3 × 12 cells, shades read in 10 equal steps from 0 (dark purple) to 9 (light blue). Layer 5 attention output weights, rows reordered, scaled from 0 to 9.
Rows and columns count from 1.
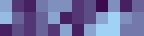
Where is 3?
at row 1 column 8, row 2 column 8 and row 3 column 2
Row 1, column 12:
4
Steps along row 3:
up down up down up down up up same down same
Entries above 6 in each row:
1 4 4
